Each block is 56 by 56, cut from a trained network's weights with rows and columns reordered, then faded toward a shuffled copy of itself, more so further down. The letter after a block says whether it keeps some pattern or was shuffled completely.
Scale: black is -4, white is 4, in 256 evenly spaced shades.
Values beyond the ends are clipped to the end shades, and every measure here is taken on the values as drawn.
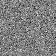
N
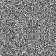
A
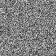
N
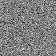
A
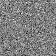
N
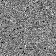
N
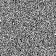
N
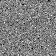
N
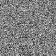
A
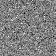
N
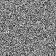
N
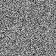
A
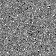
N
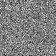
A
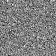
N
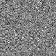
A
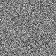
A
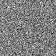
N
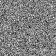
A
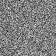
N
